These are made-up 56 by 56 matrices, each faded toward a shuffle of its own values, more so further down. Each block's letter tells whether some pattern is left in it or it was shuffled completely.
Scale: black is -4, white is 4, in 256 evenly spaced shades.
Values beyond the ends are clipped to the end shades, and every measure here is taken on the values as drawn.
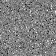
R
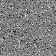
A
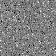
A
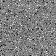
A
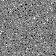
R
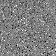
A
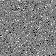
R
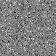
A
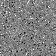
A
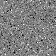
A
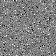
A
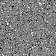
R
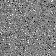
A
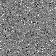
A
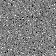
R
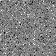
R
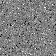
R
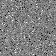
R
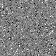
A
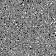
R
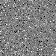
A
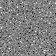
R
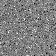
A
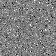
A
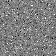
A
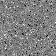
R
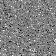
R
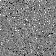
R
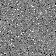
R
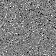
R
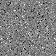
R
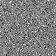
R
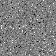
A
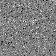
R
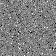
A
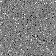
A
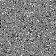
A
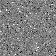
R
